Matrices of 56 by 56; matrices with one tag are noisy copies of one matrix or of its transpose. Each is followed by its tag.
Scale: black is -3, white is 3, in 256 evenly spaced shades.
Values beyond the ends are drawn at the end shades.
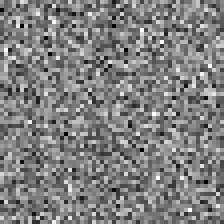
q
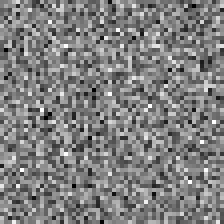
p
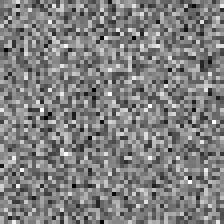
p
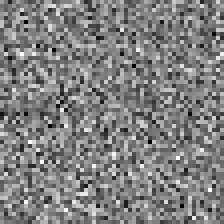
q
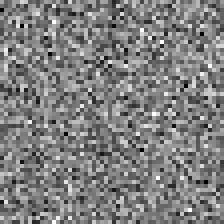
q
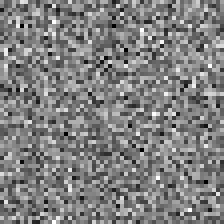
q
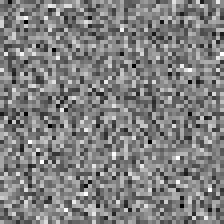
q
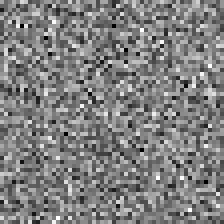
q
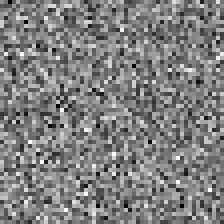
q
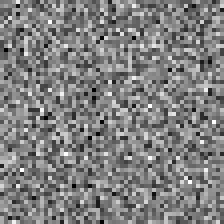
p
